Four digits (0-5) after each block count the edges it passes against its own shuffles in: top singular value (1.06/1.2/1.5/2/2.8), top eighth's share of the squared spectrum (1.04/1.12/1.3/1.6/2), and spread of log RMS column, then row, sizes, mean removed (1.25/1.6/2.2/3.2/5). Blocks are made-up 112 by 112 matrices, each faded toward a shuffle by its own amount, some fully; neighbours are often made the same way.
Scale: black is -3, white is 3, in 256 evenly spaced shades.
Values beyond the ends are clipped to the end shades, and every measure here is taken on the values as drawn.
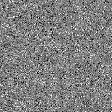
4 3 1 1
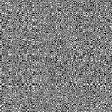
5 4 3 3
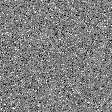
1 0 0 0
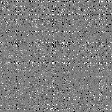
2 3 3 3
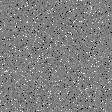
0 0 0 0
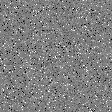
0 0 0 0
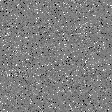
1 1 0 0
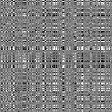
5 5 4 4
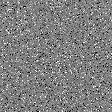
2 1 0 0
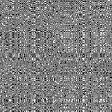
5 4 3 3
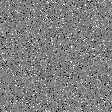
0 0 0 0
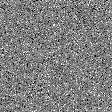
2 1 0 0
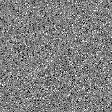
3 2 1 1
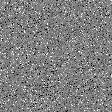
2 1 0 0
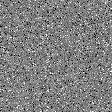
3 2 0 0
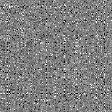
4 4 3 3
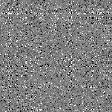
4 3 2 2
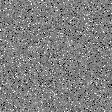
1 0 0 0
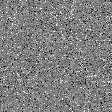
2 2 1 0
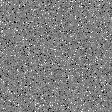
0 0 0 0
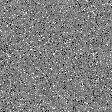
1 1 0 0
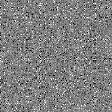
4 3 2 2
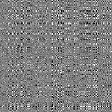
5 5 4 4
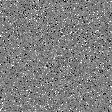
1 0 0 0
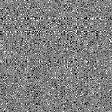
4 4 2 3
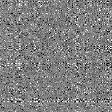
4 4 2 3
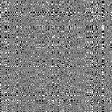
5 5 4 4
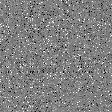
3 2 1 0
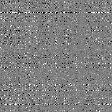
3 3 3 3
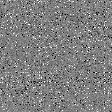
2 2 2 2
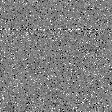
2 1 1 2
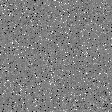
0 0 0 0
